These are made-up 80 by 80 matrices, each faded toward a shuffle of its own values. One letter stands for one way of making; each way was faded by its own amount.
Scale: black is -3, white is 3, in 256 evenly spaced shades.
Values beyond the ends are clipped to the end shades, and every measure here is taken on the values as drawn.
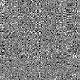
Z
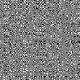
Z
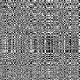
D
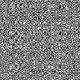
Z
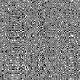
Z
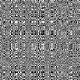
D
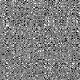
Z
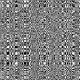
D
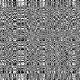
D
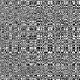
D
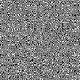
Z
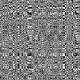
D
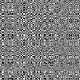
D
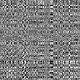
D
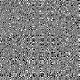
Z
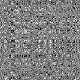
Z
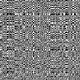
D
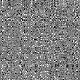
Z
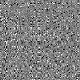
Z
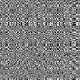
D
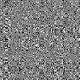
Z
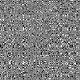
Z
